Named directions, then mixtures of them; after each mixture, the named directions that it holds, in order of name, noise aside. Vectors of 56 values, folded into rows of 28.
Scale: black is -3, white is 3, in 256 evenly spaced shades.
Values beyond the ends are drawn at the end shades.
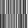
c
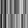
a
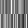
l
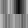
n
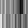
a, n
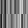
a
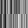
a, l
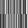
c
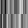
a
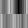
n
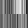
c, n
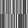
c, l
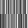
c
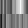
a, n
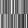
l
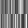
a, l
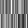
l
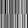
a, c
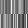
l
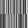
c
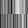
l, n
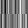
a, c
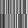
c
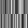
a, l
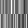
l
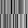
l
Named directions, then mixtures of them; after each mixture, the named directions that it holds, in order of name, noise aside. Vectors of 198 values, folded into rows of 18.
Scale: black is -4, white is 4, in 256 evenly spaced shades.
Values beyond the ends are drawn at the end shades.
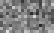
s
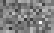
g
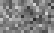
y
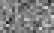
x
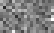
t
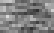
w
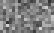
x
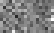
t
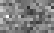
w, x, y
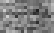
s, t, w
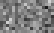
x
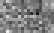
g, s, w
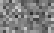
s, t, y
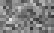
g, x, y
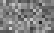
g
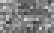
w, x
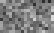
t, x, y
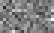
t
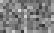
s, t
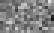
t, x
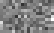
g, t, x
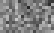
x, y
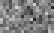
y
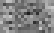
g, w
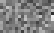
t, x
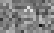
s, t, y
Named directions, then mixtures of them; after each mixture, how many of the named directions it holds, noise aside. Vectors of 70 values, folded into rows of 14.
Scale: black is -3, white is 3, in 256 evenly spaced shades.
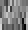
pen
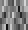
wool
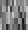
two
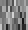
two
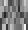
two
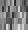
two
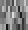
two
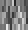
two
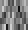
one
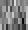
two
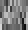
one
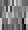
one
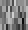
two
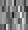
two
